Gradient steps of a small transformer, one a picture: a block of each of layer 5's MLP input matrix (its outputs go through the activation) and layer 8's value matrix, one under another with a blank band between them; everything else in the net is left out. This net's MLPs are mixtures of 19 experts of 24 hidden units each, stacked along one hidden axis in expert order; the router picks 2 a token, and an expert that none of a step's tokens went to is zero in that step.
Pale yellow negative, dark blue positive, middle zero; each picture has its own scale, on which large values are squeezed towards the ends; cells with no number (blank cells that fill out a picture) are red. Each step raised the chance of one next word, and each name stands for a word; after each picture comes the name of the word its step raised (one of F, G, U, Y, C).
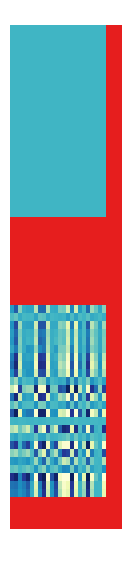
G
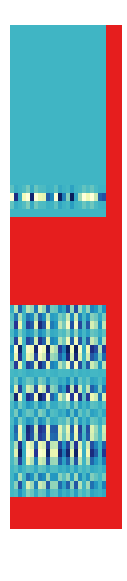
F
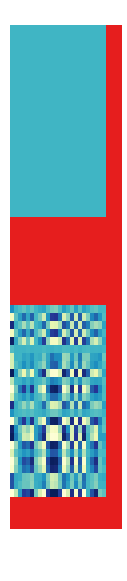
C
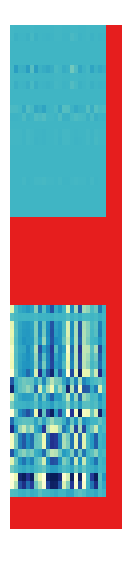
G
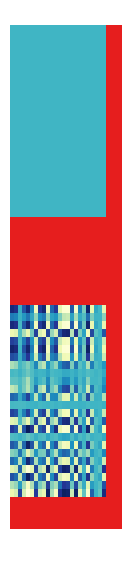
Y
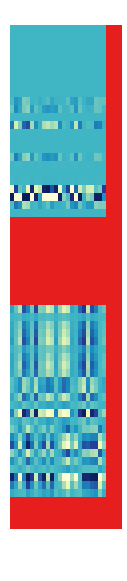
G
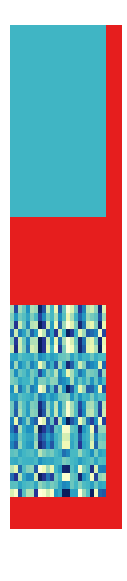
Y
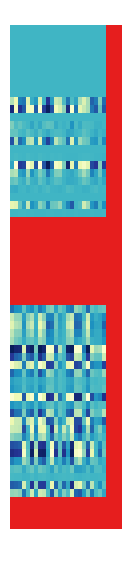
F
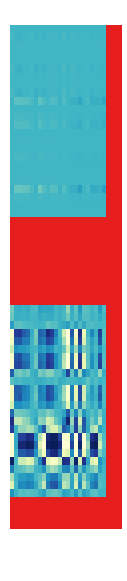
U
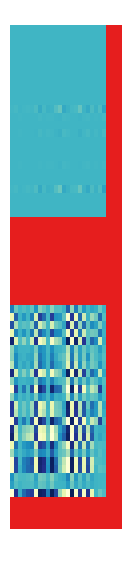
C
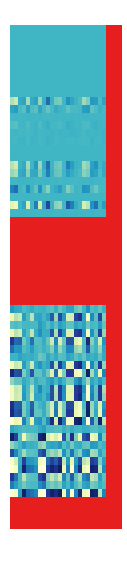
C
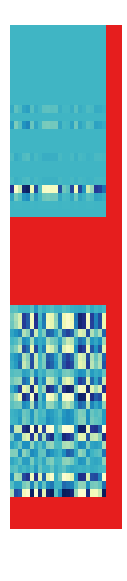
Y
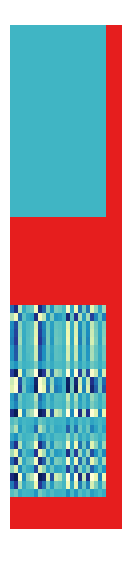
G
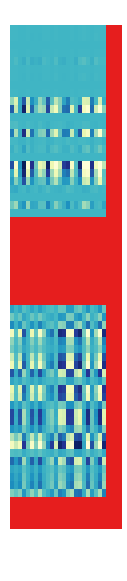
U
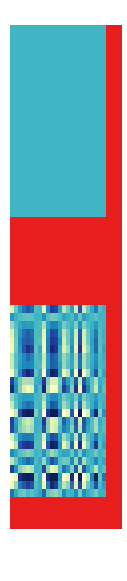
G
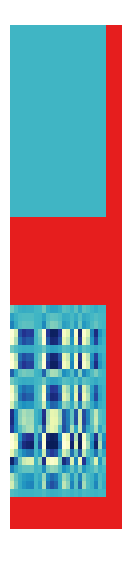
U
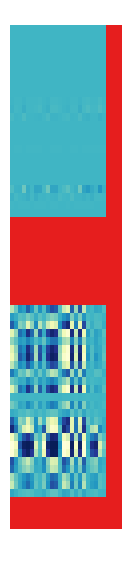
U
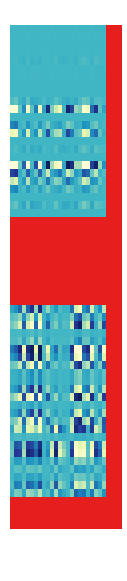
F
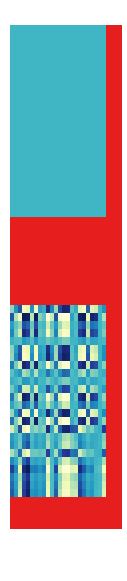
C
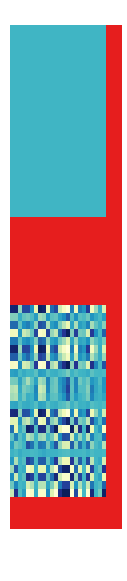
Y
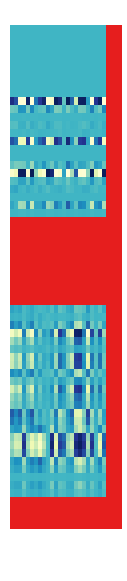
U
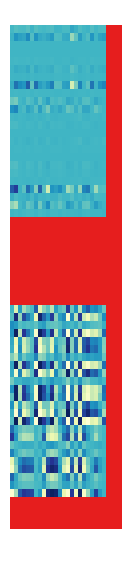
C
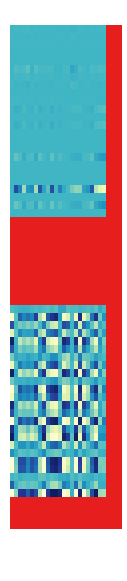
C
